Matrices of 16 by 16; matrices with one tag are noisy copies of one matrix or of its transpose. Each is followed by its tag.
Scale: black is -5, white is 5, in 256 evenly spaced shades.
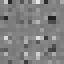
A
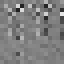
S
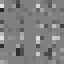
A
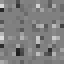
A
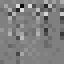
S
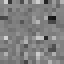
A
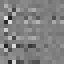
S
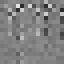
S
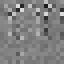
S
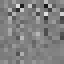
S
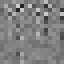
S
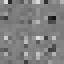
A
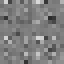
A
